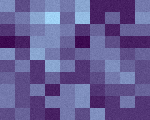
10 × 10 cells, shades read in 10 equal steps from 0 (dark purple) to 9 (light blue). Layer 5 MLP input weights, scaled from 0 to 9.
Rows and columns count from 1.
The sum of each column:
38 34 43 50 43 40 32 32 30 34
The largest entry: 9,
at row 2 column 4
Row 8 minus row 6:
2 -2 3 -6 0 4 -2 -3 -1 1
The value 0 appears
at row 4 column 1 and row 4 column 6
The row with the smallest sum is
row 4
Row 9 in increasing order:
1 2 2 2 3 5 5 5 5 6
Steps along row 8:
down up down up up down up same up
